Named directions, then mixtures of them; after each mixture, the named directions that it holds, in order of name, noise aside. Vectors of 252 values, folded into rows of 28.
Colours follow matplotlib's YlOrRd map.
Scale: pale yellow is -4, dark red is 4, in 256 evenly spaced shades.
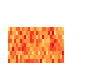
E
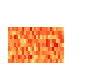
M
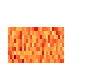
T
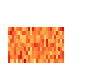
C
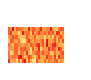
C, M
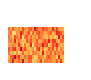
M, T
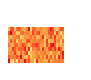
C, E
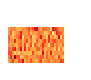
T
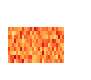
M, T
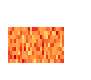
C, T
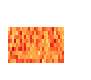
E, T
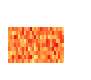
M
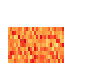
M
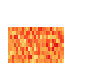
M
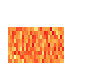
T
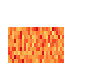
T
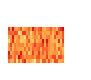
C, E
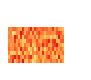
M, T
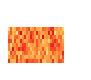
E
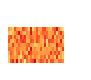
C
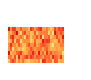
E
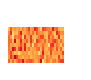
E, T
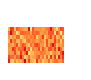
C, E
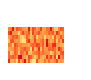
C, M
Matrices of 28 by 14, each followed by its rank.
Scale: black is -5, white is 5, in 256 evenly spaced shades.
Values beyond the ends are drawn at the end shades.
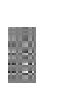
one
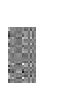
two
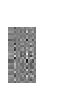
two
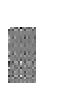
two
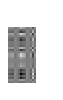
one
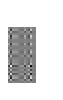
one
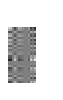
one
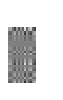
one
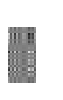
one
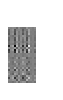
two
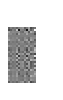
two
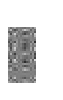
two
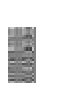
two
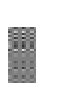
one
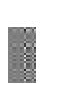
one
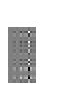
one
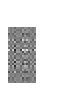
two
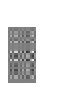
one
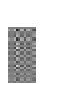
one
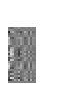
two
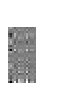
two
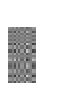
one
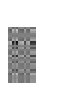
one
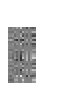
two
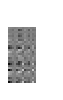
two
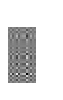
one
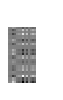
one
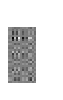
two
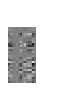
two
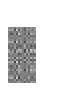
two
